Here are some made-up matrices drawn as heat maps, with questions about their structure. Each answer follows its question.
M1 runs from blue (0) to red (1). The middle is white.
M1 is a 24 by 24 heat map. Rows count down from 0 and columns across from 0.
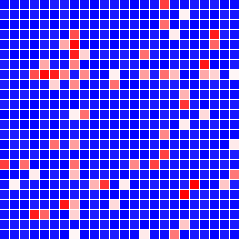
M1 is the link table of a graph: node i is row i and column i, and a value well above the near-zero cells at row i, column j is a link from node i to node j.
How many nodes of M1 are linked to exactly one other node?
10
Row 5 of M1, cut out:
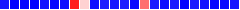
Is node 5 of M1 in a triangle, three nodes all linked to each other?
yes
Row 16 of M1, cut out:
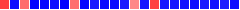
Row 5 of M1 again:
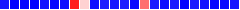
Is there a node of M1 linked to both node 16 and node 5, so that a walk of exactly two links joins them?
yes
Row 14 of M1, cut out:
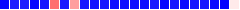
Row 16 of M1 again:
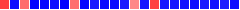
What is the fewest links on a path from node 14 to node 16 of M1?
2
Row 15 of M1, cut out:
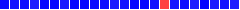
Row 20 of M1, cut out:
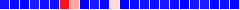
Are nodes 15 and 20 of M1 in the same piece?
yes
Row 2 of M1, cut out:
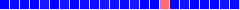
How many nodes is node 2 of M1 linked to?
1
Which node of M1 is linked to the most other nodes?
node 7
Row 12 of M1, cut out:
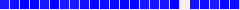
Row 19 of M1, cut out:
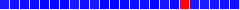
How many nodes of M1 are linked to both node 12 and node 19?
1
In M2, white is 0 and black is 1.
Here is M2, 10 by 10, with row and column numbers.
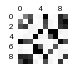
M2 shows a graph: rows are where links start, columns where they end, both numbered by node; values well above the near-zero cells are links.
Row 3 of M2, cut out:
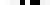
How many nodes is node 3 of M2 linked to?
3
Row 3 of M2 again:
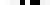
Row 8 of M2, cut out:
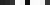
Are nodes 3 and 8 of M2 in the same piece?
no
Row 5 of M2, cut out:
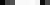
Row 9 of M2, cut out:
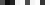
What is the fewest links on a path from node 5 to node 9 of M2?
1
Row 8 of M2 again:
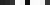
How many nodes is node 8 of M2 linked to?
5
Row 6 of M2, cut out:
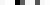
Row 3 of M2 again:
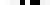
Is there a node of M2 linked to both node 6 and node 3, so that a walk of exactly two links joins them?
yes
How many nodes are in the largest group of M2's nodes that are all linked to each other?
6
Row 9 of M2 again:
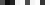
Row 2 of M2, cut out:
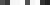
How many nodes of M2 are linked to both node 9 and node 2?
4
